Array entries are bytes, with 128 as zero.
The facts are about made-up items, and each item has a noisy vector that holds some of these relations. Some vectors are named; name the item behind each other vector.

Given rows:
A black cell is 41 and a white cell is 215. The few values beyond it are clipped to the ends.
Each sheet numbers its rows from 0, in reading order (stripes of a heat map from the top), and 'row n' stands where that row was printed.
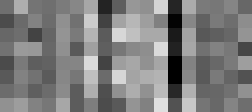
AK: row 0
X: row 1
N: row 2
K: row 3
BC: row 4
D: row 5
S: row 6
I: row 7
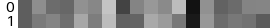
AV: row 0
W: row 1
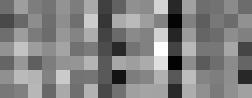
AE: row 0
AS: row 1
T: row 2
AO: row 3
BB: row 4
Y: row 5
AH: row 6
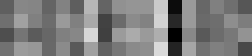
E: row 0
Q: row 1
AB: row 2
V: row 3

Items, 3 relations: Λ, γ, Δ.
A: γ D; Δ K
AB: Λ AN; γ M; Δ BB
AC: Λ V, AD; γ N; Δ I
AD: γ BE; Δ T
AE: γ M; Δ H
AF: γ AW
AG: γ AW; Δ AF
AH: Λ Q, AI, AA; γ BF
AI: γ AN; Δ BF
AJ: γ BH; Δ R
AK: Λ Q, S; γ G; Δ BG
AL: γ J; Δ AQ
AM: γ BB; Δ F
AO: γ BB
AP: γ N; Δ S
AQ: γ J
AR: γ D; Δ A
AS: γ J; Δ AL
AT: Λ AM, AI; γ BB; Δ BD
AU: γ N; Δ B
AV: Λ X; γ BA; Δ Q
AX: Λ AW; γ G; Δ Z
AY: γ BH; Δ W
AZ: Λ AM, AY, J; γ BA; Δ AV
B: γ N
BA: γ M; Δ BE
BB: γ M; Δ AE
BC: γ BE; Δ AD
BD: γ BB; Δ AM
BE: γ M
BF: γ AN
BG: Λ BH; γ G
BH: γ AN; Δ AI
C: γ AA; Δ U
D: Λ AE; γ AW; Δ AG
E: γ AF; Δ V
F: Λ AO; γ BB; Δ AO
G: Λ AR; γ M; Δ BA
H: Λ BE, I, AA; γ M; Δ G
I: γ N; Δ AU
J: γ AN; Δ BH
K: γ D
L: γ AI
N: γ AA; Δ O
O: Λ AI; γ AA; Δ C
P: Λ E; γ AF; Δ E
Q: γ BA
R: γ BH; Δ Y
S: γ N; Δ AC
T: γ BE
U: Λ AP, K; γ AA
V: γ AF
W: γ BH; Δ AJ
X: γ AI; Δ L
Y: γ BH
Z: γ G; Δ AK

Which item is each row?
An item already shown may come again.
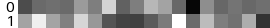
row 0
AY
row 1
BA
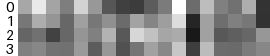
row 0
BA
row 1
AF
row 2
N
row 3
AC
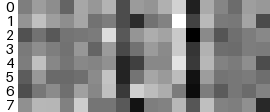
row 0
M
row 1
AO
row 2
AT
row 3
C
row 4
BG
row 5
Z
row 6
J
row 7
Y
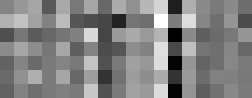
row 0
AW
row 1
B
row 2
AB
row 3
U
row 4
BD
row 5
AQ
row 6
BD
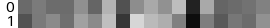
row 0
O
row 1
J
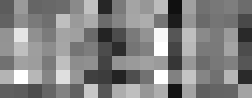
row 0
Z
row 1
BH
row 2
G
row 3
AO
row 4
AI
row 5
BE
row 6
AP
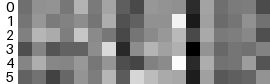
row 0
AJ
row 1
AM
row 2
BF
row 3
AX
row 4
F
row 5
N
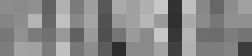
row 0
AA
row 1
AN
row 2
C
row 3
R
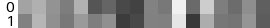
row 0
AU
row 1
H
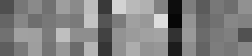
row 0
J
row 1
BD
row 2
AI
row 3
AL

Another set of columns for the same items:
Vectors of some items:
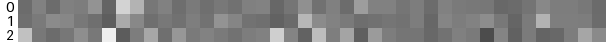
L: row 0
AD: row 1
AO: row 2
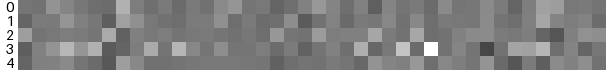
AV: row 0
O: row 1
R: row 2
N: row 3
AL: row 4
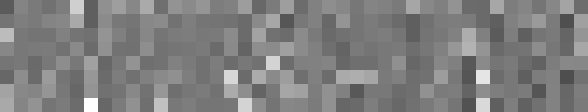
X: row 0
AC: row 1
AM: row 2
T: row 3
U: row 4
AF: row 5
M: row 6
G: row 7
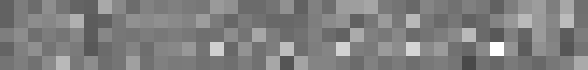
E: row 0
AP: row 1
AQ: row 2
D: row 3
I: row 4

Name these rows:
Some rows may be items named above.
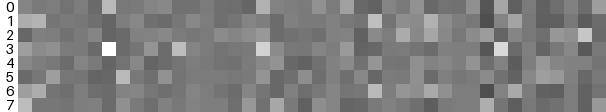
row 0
BG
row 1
AN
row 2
AS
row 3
G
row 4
AH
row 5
Z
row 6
AN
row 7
AM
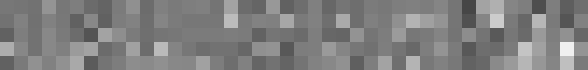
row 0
AA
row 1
AW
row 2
AL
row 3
B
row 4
AP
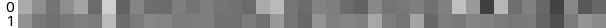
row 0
BF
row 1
R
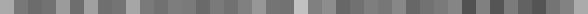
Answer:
F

